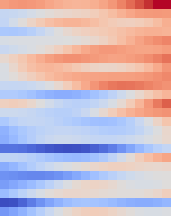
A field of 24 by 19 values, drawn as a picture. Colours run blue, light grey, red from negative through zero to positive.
There is an overall slope up to the top right. The grain runs across in streaks. The ninth with the lowest average is the bottom left. The histogram is bell-shaped. The ninth with the highest average is the top right.
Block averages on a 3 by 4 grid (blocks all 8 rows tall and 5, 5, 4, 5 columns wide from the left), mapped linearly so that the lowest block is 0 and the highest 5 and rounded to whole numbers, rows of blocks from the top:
3445
2234
0122
